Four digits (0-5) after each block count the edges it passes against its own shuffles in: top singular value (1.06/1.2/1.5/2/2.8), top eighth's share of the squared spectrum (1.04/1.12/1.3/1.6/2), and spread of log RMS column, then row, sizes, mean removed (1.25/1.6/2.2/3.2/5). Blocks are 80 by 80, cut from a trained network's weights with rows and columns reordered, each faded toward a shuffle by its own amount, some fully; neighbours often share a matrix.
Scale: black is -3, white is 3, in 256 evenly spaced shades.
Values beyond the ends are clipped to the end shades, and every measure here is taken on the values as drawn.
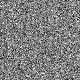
0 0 0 0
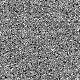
0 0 0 0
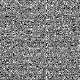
2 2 2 0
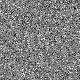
0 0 0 0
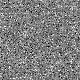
0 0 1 0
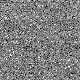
1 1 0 0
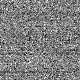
2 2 1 0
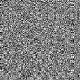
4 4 2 1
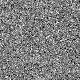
0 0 0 0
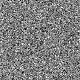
2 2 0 0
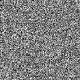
3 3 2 0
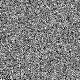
2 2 0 0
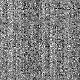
3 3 0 2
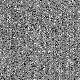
2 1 0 1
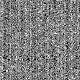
3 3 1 2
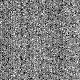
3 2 0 1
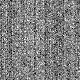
3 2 1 1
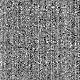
3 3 1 2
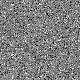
0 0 0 0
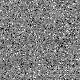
1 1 1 0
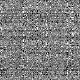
3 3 3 1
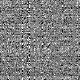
3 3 3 0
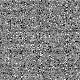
2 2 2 0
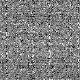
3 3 3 0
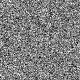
2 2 0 0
